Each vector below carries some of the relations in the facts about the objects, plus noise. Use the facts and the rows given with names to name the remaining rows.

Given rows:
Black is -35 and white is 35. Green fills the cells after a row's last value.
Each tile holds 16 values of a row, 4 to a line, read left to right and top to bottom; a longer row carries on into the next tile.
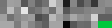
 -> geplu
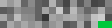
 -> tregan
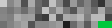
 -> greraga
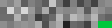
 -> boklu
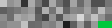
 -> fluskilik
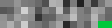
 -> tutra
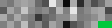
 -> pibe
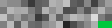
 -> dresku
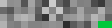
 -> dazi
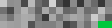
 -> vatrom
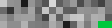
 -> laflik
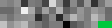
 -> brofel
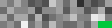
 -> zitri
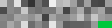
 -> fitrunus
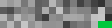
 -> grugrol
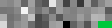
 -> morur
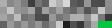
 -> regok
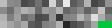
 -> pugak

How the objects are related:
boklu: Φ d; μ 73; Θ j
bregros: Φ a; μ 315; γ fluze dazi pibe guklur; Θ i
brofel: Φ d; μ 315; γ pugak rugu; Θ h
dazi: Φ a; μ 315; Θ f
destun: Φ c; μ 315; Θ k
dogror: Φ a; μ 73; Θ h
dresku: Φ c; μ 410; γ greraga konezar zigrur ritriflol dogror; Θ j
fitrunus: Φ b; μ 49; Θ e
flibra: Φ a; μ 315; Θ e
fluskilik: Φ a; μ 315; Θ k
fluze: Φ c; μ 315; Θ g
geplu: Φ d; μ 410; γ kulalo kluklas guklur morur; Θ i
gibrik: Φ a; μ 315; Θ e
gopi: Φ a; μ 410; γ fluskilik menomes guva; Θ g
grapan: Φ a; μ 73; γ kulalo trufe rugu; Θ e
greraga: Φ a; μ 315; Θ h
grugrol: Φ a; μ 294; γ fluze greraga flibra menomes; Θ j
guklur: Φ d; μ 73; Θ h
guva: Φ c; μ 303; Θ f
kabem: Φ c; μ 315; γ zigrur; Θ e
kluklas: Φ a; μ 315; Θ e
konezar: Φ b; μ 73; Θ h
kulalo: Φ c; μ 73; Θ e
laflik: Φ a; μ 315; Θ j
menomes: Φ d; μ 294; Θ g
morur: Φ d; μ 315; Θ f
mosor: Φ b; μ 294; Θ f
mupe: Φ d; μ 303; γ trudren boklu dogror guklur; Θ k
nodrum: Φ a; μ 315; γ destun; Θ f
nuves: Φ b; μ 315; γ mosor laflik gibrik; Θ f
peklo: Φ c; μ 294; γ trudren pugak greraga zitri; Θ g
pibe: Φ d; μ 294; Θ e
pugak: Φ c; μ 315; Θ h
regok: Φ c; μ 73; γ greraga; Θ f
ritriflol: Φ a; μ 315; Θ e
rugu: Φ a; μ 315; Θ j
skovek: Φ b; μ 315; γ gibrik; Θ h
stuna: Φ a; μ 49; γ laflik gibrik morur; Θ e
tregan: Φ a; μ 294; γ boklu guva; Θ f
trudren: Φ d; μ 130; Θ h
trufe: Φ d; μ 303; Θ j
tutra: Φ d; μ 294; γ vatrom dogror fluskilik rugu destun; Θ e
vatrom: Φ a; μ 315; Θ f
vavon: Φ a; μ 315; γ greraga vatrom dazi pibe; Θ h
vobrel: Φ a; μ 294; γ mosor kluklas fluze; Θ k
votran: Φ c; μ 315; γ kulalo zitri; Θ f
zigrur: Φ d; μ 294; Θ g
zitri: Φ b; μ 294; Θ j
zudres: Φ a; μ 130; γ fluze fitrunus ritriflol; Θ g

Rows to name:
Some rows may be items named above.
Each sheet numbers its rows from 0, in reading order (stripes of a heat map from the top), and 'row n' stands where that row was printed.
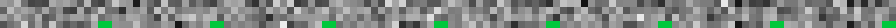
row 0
konezar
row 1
laflik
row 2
guva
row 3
kulalo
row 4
dogror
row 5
stuna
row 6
menomes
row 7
tutra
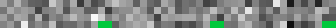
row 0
zitri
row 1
grapan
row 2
guklur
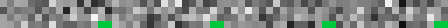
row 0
mosor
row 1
fluze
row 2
boklu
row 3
zigrur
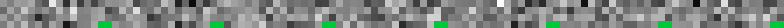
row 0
pibe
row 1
mupe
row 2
grapan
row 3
peklo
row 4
trudren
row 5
gibrik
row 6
kluklas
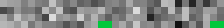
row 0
zudres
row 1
tutra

